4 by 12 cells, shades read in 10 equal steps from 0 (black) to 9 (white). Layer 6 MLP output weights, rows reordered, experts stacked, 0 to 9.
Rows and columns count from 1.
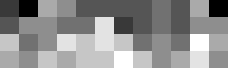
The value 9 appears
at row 3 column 11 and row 4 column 7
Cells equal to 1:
0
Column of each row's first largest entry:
3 6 11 7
